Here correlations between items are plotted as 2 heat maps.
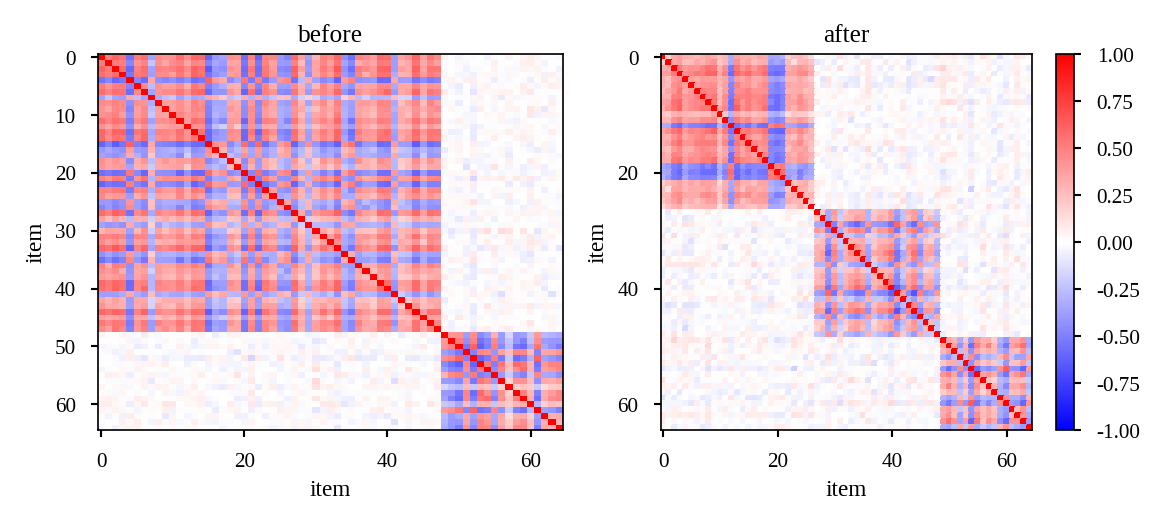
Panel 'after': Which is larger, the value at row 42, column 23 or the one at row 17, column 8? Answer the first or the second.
the second
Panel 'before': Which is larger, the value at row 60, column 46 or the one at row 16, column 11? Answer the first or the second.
the first
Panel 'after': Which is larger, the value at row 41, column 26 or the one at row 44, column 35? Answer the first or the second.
the second
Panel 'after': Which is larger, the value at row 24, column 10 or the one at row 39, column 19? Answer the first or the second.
the first
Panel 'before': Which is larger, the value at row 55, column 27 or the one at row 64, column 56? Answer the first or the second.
the second
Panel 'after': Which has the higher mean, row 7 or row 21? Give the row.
7
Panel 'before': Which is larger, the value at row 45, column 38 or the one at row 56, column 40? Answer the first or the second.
the first
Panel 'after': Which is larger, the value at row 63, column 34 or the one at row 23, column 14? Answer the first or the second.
the second
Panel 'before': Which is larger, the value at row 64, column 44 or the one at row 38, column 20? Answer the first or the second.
the first
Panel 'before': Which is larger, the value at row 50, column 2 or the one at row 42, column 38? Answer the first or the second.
the second
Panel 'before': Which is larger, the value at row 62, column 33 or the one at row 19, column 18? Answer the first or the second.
the second
